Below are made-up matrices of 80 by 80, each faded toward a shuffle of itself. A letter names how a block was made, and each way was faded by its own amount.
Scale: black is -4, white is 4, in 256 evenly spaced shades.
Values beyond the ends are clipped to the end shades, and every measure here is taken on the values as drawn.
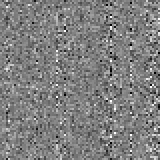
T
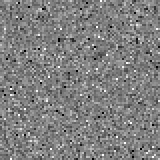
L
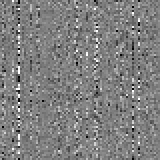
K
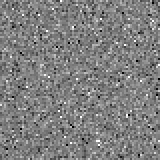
L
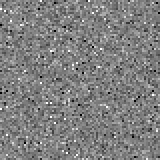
L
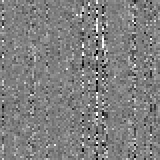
K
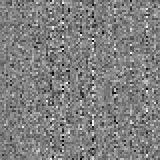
T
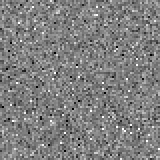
L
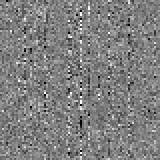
T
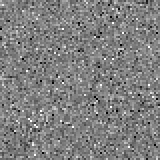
L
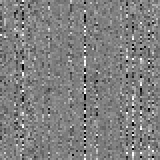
K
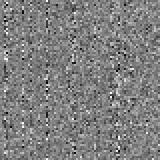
T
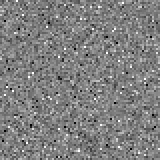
L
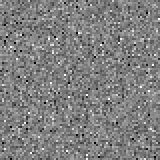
L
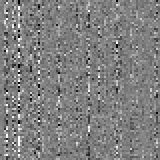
K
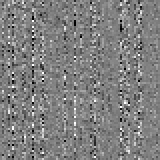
K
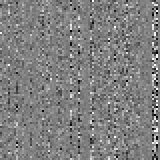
K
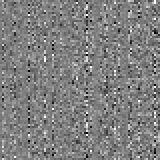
K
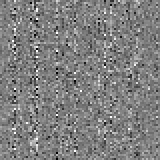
T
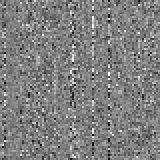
T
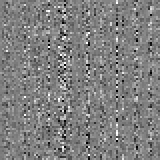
K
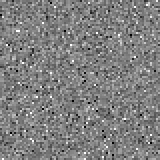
L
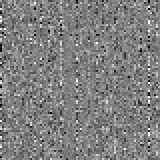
T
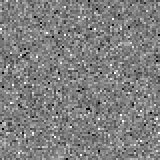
L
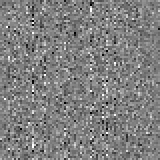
T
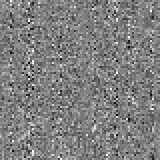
T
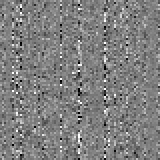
K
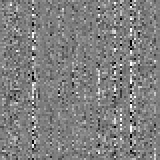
K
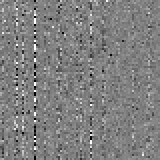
K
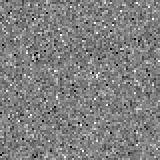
L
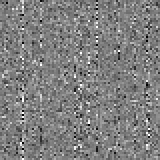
T
